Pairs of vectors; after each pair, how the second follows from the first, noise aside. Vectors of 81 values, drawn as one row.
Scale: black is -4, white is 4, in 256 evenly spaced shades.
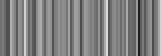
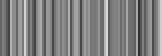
copied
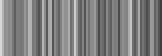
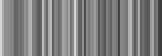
copied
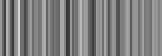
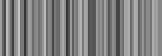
copied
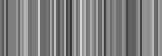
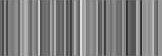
copied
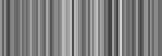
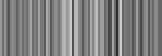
copied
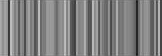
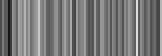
sign-scrambled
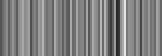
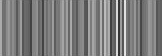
sign-scrambled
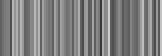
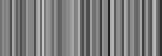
sign-scrambled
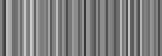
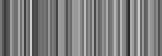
sign-scrambled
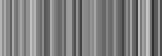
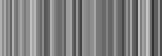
copied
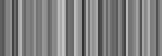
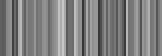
copied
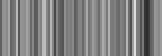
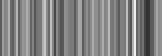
copied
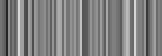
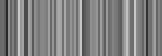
copied
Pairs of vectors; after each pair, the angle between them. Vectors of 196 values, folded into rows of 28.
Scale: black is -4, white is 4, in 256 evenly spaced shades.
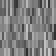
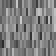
orthogonal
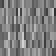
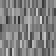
orthogonal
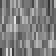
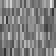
orthogonal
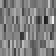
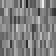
orthogonal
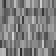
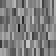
partly aligned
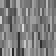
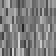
nearly opposite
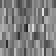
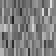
partly aligned
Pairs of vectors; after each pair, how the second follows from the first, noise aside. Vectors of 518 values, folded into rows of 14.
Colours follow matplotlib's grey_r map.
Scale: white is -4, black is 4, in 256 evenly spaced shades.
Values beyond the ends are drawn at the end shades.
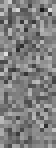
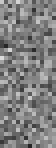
shuffled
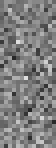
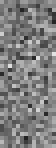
shuffled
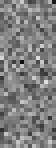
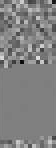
partly zeroed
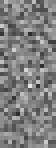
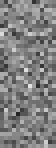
sign-scrambled
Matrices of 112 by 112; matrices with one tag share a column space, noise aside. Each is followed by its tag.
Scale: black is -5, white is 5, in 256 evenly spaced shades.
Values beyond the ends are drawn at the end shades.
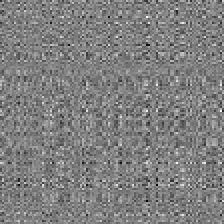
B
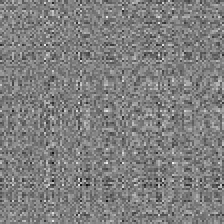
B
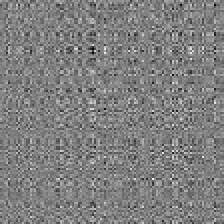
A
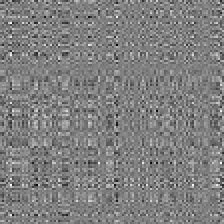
B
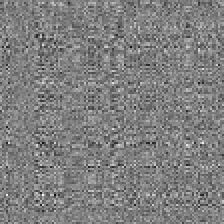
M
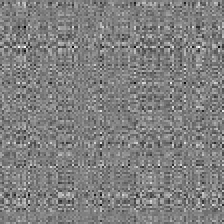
M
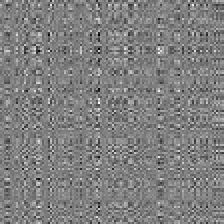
A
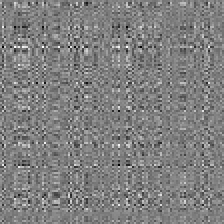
M
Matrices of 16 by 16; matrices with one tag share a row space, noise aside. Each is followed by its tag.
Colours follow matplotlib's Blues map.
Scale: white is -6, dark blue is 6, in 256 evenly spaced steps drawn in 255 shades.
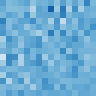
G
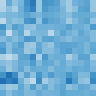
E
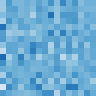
G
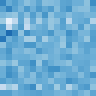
E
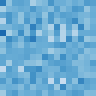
G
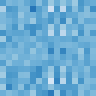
G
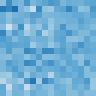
E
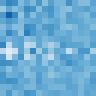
E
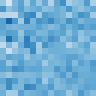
E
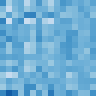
E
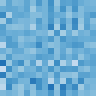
G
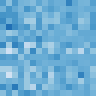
E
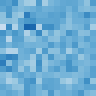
E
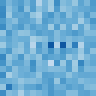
G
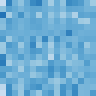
G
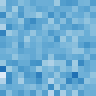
G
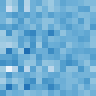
E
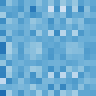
G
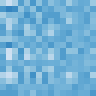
E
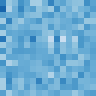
G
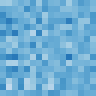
E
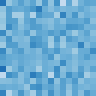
G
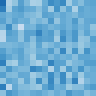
G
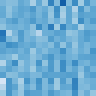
G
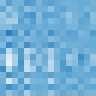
E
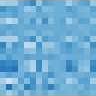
E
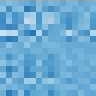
E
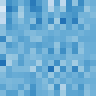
G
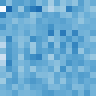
G
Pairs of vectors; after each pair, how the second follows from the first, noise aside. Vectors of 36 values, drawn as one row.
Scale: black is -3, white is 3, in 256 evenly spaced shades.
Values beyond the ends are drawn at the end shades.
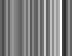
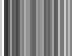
wrapped around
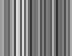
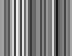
copied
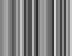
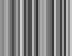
copied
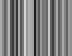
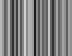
copied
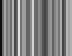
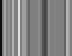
partly zeroed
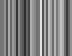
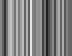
reversed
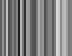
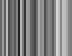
copied
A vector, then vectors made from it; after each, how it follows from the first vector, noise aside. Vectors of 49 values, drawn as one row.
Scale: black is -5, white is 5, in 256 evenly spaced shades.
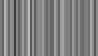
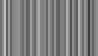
wrapped around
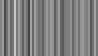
negated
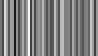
scaled up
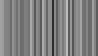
wrapped around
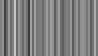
negated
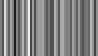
scaled up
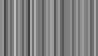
negated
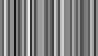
scaled up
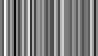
scaled up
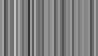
negated
